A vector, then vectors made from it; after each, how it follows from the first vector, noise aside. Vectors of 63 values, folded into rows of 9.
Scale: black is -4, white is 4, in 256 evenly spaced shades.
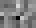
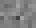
shrunk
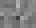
shrunk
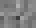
shrunk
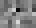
reversed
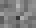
shrunk
